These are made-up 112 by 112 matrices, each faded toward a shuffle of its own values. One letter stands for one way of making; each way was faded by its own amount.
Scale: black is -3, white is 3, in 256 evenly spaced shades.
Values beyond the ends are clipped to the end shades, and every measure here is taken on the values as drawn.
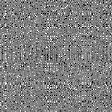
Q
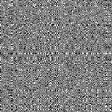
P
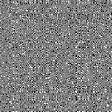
Q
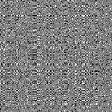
P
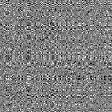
P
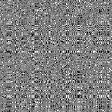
P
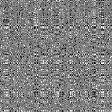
P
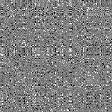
Q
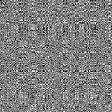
P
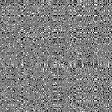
P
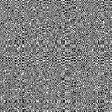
P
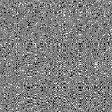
Q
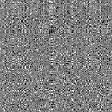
P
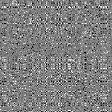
P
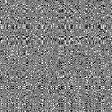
P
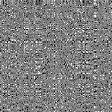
Q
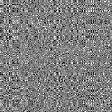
P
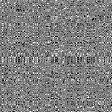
P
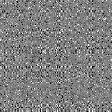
Q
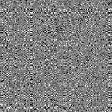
P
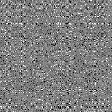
Q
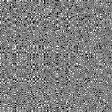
Q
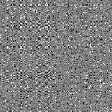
Q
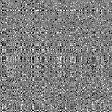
P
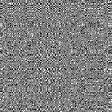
P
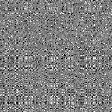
P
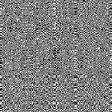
P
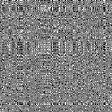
P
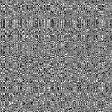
P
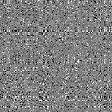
Q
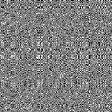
P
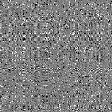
Q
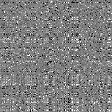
Q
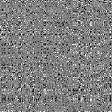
Q
